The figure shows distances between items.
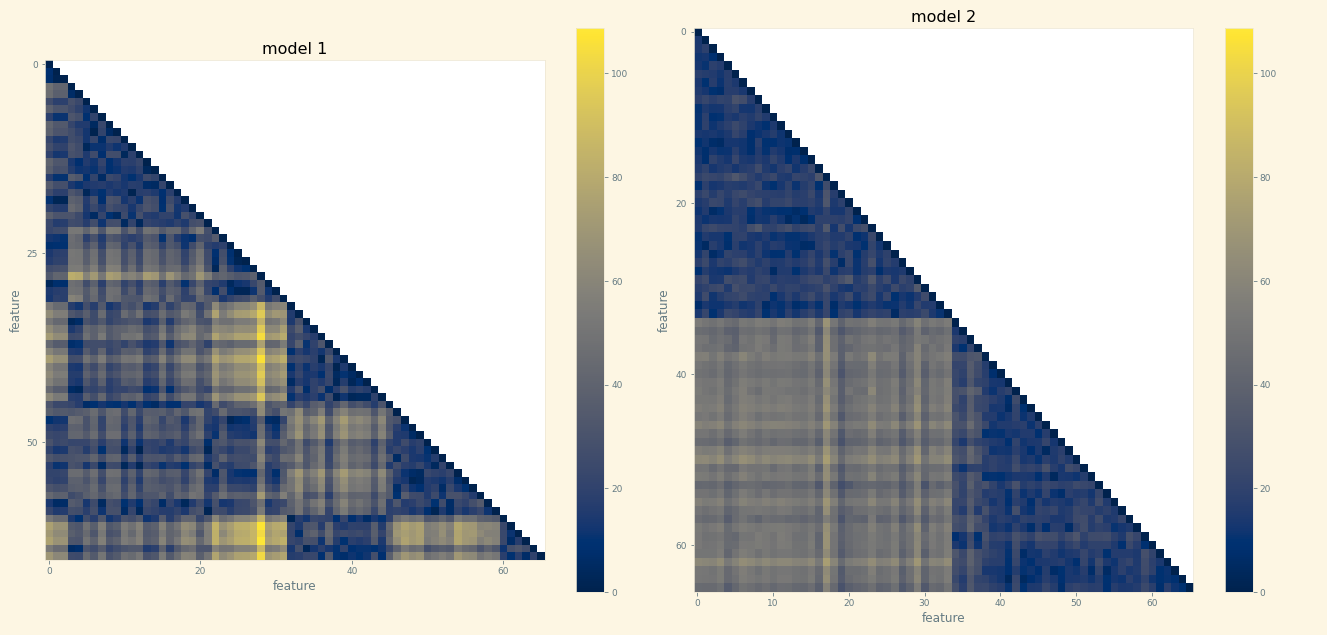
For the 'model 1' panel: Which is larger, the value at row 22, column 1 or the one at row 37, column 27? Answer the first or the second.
the second
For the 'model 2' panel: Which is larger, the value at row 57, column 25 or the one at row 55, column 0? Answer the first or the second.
the second
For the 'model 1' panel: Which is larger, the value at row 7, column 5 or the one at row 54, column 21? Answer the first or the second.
the second
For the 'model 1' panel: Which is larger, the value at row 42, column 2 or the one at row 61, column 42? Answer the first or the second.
the first
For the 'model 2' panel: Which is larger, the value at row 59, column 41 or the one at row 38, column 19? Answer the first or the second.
the second
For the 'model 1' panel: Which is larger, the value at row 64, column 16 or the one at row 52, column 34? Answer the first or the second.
the second
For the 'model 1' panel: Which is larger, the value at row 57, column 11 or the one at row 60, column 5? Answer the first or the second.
the first
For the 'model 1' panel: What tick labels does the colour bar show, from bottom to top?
0, 20, 40, 60, 80, 100
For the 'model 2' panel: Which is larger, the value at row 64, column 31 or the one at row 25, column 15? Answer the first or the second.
the first
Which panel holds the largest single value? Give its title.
model 1
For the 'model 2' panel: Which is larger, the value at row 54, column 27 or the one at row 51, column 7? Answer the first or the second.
the second
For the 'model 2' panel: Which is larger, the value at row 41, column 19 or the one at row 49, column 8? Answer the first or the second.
the second
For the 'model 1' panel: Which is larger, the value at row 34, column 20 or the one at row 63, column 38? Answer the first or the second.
the first
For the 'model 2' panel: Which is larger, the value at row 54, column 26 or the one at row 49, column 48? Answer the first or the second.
the first
